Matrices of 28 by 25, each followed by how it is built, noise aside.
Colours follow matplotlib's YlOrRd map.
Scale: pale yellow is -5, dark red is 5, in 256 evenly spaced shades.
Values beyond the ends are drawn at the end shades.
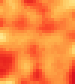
smooth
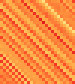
Toeplitz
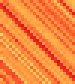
Toeplitz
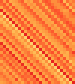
Toeplitz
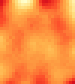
smooth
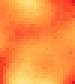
smooth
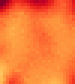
smooth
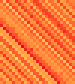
Toeplitz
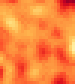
smooth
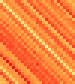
Toeplitz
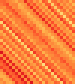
Toeplitz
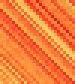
Toeplitz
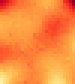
smooth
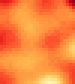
smooth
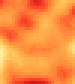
smooth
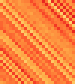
Toeplitz
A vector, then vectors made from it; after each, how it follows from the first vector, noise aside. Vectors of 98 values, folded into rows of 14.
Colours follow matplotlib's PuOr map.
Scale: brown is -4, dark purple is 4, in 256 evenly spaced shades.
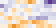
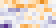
reversed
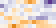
copied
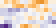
reversed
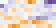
copied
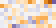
sign-scrambled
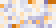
sign-scrambled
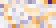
sign-scrambled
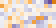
sign-scrambled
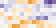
copied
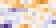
reversed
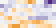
copied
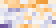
reversed
